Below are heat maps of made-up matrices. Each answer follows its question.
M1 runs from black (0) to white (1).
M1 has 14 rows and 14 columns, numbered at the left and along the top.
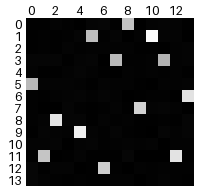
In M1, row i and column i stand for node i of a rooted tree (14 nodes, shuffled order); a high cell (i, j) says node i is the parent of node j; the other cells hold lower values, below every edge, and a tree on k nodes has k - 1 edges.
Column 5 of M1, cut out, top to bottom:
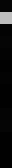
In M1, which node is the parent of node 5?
1
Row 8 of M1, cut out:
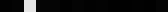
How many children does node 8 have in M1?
1
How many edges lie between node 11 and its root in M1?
1
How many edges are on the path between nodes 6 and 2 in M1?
7
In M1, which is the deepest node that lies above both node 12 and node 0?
11
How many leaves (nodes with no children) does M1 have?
4
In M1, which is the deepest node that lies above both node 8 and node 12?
11
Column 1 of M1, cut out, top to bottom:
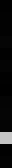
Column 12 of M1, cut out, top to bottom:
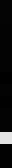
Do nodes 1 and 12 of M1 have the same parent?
yes
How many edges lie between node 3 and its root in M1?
0
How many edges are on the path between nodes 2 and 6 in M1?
7
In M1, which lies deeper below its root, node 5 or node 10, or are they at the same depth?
the same depth
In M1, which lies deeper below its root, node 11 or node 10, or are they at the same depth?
node 10
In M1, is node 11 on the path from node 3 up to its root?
no
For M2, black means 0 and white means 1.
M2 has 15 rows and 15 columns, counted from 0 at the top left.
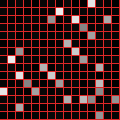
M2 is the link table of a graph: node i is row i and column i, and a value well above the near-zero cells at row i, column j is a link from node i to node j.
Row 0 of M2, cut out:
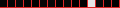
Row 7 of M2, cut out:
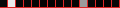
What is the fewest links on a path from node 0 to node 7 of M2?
4
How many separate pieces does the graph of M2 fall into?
2
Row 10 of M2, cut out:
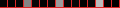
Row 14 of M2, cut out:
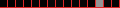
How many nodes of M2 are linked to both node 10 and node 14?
1
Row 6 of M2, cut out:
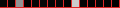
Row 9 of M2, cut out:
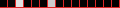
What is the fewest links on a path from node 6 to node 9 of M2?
1
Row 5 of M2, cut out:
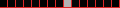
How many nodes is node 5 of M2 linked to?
1
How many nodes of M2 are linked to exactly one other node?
7
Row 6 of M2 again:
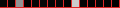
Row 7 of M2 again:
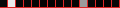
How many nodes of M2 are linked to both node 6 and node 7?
0
